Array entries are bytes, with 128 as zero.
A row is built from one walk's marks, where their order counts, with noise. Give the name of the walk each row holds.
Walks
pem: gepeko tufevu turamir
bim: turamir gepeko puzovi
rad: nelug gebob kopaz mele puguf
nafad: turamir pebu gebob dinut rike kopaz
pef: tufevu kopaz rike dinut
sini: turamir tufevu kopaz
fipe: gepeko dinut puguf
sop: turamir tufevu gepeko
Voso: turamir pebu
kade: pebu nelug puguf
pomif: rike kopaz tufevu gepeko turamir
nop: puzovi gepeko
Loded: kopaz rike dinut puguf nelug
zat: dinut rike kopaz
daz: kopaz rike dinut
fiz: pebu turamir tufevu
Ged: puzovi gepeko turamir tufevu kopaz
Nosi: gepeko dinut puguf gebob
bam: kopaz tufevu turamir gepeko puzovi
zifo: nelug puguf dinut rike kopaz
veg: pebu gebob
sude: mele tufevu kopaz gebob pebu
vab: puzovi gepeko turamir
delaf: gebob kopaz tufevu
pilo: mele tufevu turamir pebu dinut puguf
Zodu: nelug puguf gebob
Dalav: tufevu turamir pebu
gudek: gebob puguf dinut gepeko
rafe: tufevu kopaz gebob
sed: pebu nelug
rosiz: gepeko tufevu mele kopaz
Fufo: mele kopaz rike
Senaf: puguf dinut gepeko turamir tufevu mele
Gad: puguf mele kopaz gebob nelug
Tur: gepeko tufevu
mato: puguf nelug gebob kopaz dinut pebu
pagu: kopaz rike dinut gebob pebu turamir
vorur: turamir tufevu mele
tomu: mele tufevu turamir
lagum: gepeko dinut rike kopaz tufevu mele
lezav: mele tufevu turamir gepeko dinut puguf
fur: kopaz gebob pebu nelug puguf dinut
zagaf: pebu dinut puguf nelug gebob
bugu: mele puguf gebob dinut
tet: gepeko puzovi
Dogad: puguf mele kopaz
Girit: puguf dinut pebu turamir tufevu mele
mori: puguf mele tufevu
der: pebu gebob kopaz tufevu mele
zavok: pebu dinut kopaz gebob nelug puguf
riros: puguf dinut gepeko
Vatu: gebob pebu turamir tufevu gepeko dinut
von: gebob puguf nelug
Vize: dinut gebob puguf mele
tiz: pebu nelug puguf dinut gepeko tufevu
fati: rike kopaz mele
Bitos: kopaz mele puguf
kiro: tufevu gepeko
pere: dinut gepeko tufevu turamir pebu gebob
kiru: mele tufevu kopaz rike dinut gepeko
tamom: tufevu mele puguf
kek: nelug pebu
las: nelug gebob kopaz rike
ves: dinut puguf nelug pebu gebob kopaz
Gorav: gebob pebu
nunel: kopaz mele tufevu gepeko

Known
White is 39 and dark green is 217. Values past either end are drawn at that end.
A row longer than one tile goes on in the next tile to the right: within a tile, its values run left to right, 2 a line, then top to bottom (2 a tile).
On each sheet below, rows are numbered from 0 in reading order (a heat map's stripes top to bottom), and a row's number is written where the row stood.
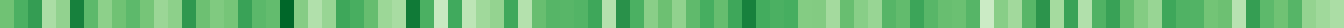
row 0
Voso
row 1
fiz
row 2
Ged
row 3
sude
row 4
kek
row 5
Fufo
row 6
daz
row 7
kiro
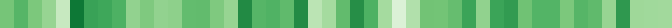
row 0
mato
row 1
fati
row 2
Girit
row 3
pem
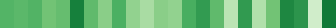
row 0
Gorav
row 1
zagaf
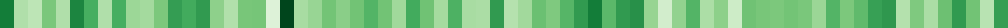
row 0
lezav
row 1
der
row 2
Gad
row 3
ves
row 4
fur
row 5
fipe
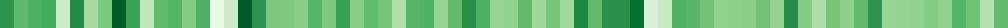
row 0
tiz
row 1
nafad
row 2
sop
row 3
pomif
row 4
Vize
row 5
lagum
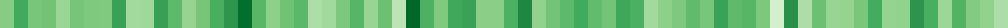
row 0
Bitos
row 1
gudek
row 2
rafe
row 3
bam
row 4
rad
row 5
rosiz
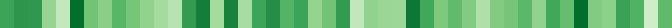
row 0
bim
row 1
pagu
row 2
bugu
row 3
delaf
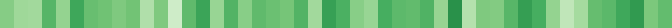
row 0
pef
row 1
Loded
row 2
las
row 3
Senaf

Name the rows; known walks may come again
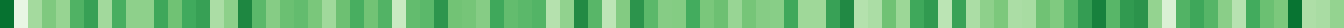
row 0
kiru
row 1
Voso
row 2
riros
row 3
vorur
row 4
Bitos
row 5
pilo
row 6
ves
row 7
veg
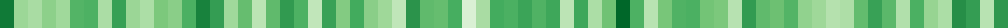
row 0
tomu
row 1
Nosi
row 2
mori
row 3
kade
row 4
kiro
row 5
zavok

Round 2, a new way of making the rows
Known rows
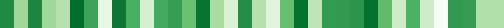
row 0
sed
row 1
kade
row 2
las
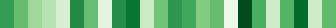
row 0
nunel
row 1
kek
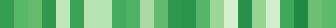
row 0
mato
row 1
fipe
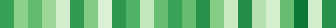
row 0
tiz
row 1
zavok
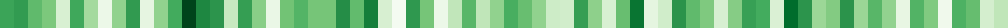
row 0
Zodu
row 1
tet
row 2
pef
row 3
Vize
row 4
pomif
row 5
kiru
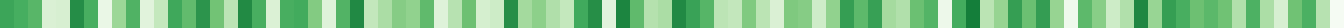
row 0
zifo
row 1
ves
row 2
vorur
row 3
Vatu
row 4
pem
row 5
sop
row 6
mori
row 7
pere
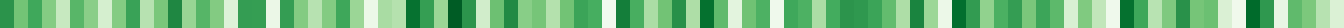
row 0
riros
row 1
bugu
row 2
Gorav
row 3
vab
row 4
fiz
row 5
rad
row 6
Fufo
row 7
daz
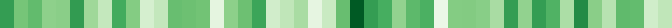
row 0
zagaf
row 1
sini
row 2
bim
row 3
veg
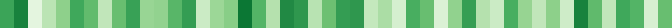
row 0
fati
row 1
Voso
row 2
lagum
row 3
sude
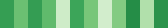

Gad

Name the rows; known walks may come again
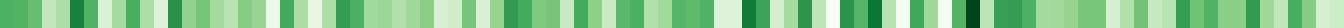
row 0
nafad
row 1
tomu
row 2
Girit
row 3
Nosi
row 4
zat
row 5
kiro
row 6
Senaf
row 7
zagaf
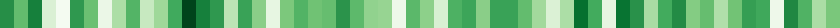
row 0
pef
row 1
tet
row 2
Tur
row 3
Bitos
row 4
vab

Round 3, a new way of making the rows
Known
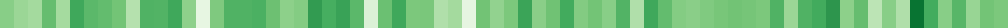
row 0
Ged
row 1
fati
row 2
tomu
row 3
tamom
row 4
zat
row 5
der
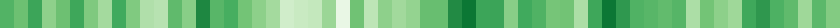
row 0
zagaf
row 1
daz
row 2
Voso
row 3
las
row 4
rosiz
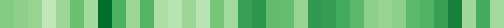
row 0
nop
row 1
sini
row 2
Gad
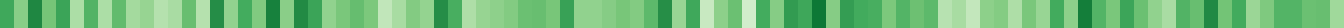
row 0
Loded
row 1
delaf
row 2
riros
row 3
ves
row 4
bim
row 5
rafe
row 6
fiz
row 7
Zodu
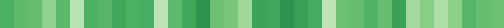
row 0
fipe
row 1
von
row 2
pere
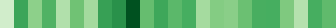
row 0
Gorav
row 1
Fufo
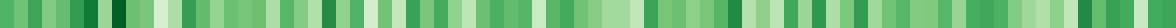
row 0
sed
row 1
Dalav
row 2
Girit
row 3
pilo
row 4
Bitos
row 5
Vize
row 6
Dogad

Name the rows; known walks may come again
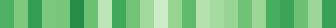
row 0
veg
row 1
mato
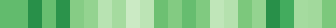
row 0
fur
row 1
riros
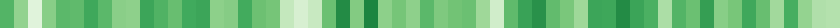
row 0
fati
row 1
pef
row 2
Nosi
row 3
von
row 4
zagaf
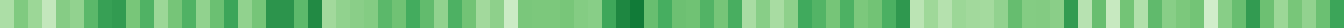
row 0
sop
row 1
rad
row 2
tiz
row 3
kek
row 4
pere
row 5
pagu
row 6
bam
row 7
sude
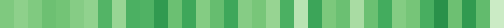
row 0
zat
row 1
tamom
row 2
Tur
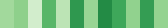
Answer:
mori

